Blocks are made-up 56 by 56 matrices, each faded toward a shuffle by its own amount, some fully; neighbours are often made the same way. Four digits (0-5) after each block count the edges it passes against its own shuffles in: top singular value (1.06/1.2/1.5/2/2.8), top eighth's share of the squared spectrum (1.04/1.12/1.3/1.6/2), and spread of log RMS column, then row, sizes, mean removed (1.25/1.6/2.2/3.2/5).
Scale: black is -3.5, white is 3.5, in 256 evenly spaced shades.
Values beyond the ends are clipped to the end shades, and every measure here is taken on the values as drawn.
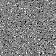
2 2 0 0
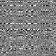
4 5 2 4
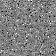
1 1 0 0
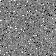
0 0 0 0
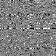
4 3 1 2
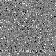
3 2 1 1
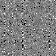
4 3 2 1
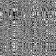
4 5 3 3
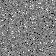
0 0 0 0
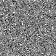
0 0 0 0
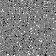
3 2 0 0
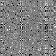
4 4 2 2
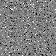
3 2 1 0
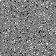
2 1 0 0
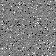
3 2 0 1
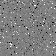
1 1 0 0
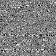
1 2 0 3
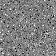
0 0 0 0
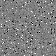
0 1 0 0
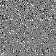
3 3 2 2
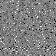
2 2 1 1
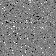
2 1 0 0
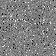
2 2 0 1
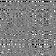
4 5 2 3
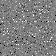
2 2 0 0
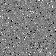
0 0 0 0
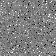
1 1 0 0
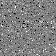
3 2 0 1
